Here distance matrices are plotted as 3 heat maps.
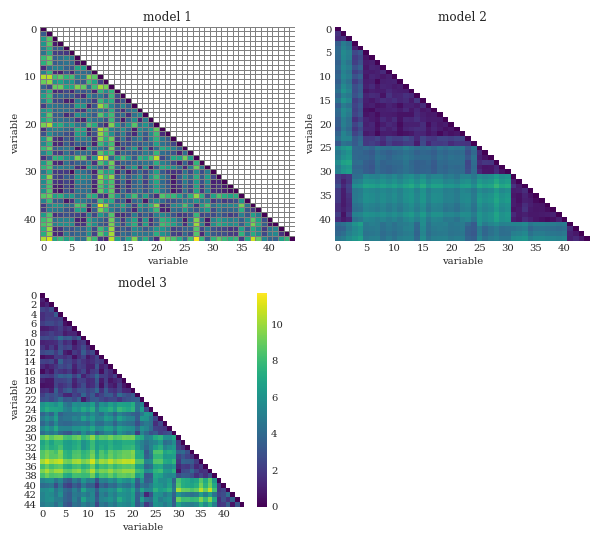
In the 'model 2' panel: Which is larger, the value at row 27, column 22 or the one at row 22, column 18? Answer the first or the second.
the first
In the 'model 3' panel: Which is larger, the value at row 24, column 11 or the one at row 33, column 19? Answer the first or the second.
the second
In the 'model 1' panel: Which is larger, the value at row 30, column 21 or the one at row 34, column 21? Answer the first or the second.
the second
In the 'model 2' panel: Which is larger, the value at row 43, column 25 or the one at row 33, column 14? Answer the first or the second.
the second
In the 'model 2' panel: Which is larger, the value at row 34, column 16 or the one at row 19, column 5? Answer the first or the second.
the first
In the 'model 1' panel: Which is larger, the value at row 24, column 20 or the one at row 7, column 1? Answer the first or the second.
the second
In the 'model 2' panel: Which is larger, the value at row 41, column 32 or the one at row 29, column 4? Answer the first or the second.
the first
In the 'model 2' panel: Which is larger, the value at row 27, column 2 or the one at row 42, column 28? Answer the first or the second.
the first
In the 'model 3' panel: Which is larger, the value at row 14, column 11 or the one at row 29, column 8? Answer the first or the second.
the second
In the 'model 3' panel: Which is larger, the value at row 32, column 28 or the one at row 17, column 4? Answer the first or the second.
the first
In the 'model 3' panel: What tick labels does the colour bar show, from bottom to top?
0, 2, 4, 6, 8, 10
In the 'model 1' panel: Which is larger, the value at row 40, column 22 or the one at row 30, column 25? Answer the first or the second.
the first
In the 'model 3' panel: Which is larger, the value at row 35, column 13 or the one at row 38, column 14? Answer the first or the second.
the first
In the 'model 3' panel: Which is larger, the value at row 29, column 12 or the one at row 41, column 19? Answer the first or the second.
the second
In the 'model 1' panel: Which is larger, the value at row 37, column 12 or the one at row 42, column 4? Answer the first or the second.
the first
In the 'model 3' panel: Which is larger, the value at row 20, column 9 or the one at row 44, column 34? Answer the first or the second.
the second
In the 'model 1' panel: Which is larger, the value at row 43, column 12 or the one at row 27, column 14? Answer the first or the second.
the first
